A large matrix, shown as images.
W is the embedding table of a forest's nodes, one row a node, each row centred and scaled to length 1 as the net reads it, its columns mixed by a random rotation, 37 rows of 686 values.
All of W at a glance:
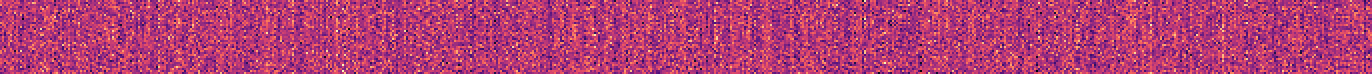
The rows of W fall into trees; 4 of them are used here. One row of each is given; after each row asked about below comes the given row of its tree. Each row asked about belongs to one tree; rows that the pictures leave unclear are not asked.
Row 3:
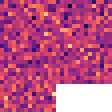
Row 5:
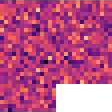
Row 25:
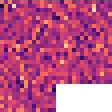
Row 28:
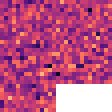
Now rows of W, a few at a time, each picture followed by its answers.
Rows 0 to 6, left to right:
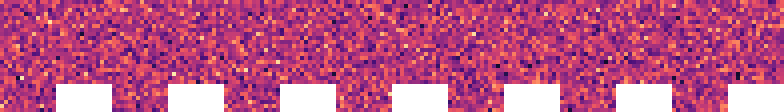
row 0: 25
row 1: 5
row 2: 25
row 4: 28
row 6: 28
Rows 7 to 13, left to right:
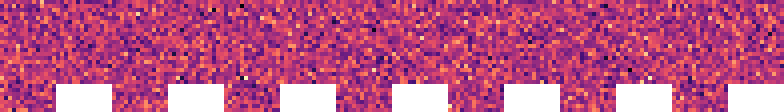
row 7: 25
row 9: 25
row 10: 5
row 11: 25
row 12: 5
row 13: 25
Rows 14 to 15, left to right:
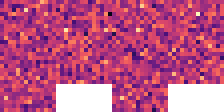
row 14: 3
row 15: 5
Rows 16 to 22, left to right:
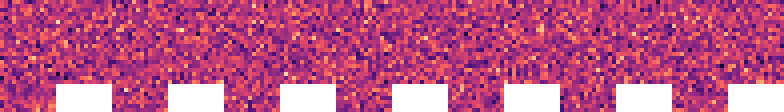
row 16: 28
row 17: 3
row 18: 5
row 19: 5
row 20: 3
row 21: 5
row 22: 28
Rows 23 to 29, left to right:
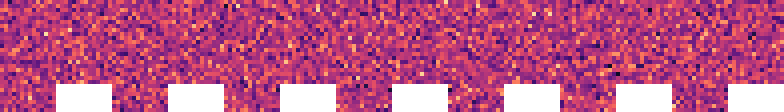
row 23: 3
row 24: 5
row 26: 25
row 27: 5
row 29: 25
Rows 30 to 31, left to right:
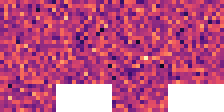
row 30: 25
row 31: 28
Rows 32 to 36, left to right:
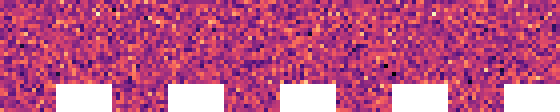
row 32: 28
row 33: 25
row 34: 3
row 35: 28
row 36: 5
